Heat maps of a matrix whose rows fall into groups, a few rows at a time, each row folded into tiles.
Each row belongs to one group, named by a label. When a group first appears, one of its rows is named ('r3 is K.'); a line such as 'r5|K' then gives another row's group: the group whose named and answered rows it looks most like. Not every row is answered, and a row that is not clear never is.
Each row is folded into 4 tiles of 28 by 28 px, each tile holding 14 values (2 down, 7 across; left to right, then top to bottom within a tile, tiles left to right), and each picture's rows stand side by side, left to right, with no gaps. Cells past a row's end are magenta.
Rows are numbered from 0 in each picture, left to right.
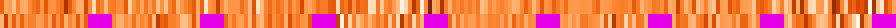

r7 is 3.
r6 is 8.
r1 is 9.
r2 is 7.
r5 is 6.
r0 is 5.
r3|7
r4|7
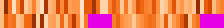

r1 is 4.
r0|8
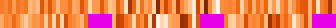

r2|9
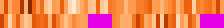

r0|4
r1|6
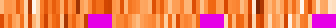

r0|7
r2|5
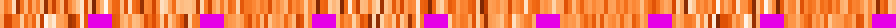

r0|8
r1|4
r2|8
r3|8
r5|8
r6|9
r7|8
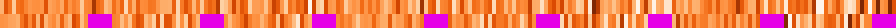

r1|6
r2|3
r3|4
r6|5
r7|7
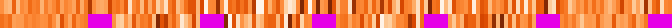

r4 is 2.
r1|9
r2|7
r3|8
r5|4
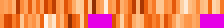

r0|8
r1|4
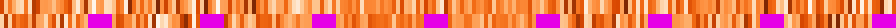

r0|5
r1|8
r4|9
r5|2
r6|8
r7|2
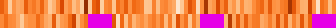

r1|7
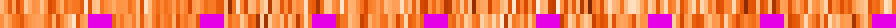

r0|3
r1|7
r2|8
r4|6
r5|4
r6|3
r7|8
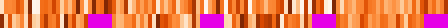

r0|7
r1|9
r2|2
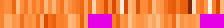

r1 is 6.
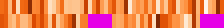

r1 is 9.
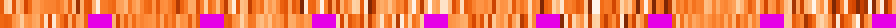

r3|5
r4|8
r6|7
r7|3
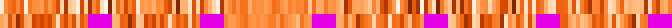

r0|2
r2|3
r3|3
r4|2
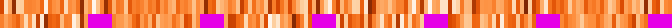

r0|9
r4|6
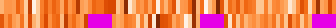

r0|7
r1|9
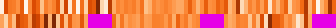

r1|7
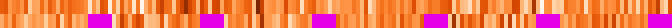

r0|6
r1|3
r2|5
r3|7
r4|5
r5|2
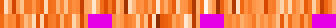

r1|9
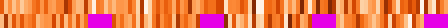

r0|5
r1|7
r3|3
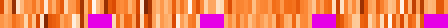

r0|9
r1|5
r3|6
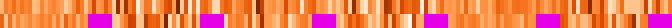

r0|7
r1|2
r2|5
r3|3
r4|3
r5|4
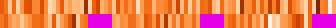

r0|4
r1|2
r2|8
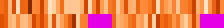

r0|4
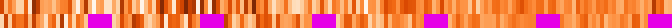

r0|5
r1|3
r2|4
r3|3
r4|3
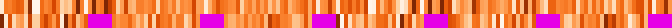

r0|7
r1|9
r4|6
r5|9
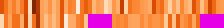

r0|5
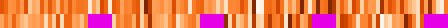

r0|6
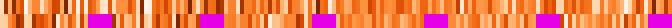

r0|2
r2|8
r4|6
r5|7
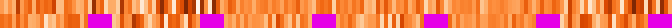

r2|6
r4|7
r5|3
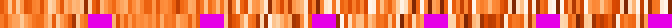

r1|5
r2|8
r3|7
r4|2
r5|2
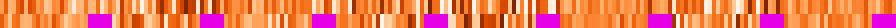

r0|4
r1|3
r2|6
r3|8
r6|7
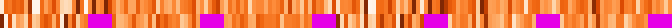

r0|7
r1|9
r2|2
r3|7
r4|5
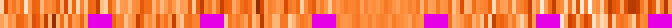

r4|9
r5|3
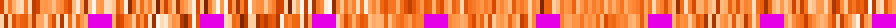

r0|5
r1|8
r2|2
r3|3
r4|8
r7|3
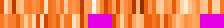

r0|9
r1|4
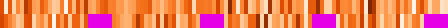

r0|6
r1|6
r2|8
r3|5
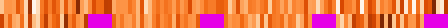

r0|7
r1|7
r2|9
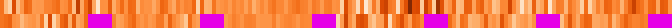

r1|3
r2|3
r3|3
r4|4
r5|3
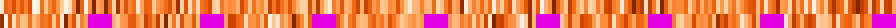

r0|7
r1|2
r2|8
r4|9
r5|3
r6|9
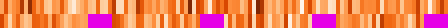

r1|6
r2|5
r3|9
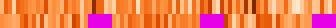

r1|2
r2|4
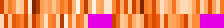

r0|5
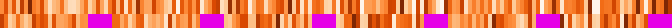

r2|2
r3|2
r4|9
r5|7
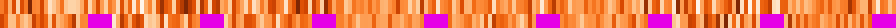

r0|4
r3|4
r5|4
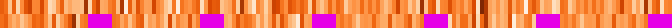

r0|4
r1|6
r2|3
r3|4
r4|5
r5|4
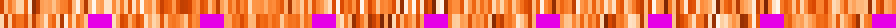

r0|5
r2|2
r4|9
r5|9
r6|8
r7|4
